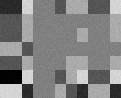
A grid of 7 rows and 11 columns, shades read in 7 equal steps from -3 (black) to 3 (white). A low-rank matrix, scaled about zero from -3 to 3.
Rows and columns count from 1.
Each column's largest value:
2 2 2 0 0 1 1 2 1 1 2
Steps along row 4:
same down up same same same same same same same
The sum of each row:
-1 0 1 1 2 -2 0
